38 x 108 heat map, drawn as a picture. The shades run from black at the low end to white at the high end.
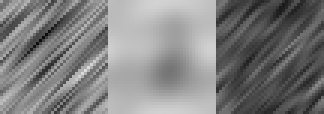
It is made of 1 by 3 panels. Panel 1,1: middling, slanting up to the right, strong in contrast. Panel 1,2: high, smooth. Panel 1,3: low, slanting up to the right.
